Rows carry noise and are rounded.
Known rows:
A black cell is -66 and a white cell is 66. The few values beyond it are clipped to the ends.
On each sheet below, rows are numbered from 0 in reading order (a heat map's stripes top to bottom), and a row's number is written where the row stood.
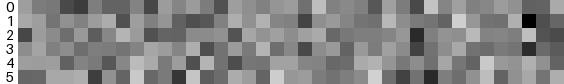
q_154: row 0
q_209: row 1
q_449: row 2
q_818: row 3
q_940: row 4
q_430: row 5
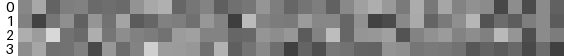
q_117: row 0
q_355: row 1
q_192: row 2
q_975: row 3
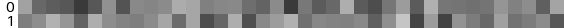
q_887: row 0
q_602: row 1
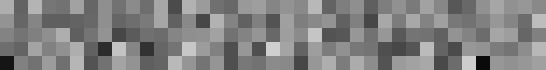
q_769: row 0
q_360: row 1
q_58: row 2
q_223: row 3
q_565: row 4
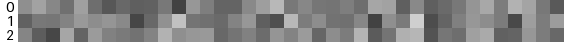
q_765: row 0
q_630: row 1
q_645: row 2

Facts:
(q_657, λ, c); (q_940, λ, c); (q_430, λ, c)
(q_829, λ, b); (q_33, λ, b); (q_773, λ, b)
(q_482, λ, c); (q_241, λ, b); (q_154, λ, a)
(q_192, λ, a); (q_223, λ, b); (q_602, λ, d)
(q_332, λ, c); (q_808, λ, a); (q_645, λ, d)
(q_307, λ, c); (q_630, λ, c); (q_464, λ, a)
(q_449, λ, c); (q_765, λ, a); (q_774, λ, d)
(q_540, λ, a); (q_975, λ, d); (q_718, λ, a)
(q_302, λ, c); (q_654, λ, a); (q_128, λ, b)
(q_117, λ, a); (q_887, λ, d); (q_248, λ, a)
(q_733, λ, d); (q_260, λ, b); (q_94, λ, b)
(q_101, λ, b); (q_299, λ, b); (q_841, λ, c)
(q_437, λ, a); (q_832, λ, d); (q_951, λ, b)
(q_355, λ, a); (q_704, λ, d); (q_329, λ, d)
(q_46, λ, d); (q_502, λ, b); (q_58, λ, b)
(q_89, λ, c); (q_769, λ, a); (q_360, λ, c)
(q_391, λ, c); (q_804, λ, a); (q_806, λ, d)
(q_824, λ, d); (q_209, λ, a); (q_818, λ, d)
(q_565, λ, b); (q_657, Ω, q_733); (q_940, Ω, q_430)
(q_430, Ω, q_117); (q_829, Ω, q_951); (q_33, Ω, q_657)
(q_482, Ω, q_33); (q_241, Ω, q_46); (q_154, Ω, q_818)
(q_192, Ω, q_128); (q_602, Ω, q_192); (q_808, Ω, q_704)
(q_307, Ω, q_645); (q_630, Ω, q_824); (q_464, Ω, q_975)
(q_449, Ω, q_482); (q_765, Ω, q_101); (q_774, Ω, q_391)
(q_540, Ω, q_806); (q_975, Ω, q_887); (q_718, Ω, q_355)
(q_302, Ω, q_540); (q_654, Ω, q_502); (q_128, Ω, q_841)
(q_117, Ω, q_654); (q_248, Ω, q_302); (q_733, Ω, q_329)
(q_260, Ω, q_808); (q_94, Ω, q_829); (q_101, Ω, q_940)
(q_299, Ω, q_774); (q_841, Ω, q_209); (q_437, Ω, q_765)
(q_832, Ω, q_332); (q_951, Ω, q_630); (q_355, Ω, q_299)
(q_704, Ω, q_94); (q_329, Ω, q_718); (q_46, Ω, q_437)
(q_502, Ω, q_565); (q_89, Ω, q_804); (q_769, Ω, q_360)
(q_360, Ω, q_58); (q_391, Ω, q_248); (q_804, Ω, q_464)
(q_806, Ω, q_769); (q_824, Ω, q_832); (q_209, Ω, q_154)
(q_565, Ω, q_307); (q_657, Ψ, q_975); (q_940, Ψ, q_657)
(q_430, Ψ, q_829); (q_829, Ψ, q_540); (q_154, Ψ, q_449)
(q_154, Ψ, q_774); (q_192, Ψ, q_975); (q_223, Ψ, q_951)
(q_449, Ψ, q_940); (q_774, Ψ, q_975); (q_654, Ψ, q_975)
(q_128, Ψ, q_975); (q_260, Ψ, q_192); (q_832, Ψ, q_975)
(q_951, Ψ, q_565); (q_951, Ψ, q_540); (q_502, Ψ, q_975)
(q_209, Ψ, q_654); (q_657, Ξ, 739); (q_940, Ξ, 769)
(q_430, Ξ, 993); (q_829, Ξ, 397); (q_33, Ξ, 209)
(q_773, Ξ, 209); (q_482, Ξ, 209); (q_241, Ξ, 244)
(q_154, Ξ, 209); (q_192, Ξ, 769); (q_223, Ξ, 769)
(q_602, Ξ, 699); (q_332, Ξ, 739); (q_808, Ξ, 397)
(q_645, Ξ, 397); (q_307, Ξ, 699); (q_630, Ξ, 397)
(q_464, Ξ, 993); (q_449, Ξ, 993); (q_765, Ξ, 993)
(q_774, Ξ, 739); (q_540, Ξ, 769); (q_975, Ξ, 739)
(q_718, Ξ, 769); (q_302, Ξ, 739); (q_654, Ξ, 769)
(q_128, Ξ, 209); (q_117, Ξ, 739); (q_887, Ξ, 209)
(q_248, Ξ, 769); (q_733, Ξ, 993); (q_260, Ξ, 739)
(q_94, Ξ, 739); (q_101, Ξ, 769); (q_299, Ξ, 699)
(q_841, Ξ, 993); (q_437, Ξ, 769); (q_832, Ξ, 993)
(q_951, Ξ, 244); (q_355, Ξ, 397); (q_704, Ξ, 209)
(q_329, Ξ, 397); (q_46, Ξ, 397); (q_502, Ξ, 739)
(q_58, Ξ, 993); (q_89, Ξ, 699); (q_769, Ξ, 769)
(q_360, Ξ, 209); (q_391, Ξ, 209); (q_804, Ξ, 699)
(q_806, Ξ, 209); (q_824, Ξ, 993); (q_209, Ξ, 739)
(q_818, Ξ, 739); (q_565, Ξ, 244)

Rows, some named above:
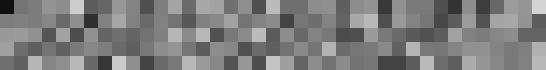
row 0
q_951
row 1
q_241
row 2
q_464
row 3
q_773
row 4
q_223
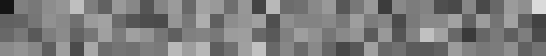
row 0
q_951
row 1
q_733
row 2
q_774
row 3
q_464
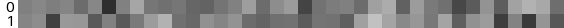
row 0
q_241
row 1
q_502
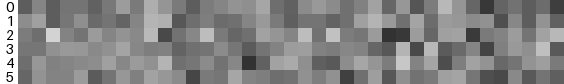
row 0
q_774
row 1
q_117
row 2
q_540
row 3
q_299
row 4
q_307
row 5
q_302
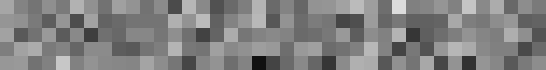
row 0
q_654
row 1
q_464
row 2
q_46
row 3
q_841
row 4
q_260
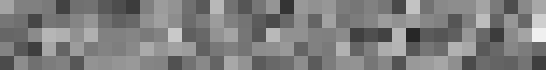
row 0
q_128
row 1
q_704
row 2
q_829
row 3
q_645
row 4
q_657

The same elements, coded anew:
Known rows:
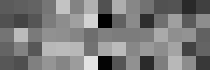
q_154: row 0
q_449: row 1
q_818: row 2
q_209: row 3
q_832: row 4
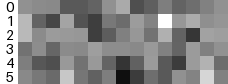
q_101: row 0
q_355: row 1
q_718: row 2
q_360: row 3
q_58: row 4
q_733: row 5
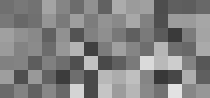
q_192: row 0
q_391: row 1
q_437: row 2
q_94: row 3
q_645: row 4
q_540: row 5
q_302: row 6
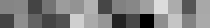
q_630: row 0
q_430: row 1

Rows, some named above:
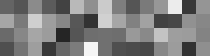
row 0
q_502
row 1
q_299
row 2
q_975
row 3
q_940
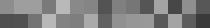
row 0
q_704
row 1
q_128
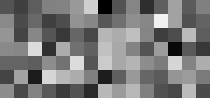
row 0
q_449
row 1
q_829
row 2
q_540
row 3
q_951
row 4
q_302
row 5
q_841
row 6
q_540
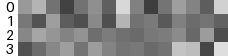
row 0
q_117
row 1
q_223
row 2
q_887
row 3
q_657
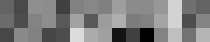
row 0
q_774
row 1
q_260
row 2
q_430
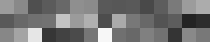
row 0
q_765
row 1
q_154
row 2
q_565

